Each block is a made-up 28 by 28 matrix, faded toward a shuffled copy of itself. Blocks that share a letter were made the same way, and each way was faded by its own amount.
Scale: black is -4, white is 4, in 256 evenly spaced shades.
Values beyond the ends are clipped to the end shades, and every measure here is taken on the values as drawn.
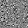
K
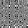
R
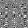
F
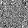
K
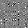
F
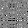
F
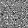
K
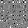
F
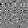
R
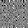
R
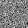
K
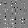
F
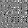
F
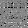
F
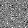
K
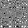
F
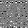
F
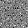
K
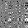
R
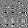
R
